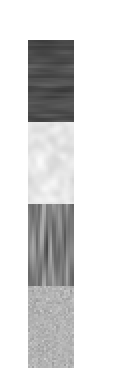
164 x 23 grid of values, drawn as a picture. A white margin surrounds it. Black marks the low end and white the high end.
It is made of 4 by 1 panels. Panel 1,1: low, streaked across, faint in contrast. Panel 2,1: very high, blotchy, faint in contrast. Panel 3,1: middling, streaked downward. Panel 4,1: high, fine-grained, faint in contrast.
